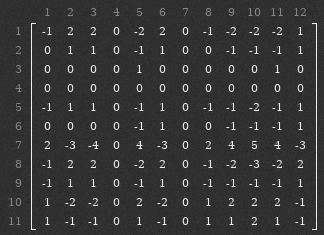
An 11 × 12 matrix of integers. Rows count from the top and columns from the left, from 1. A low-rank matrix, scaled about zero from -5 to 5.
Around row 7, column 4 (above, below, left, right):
0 0 -4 4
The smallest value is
-4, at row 7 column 3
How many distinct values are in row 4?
1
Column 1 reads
-1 0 0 0 -1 0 2 -1 -1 1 1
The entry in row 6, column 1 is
0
